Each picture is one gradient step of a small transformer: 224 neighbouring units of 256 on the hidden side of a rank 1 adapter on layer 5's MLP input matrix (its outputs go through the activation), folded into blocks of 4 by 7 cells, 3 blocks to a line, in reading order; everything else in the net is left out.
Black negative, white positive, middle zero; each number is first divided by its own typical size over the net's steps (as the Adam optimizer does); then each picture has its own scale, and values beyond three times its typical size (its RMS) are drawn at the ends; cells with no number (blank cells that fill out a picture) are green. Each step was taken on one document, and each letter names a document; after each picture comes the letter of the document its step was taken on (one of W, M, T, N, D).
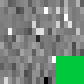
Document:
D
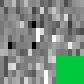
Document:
D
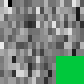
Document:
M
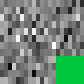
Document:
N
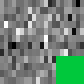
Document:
M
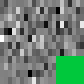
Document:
M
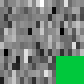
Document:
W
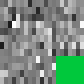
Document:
N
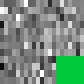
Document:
N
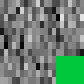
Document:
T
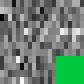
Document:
N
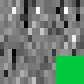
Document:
M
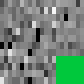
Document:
D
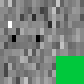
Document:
D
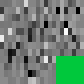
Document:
M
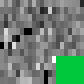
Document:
D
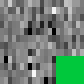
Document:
D
